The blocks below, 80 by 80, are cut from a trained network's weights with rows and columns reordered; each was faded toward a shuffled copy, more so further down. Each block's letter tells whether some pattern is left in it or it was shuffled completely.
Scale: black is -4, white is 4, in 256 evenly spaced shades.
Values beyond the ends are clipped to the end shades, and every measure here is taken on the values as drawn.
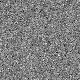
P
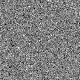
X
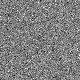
P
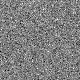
P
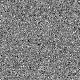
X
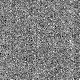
X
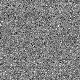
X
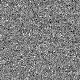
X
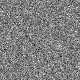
P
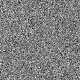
P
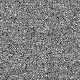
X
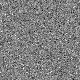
P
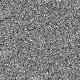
P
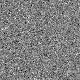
P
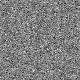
P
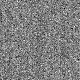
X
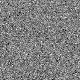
X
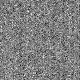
X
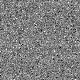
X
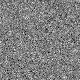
P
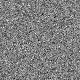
P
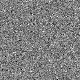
X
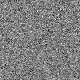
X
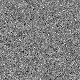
P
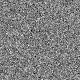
P
